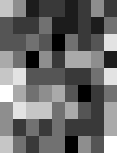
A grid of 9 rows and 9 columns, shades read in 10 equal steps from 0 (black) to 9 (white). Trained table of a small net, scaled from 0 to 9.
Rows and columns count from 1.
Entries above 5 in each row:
1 0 1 3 3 3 5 1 2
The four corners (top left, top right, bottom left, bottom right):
7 2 7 9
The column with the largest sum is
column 1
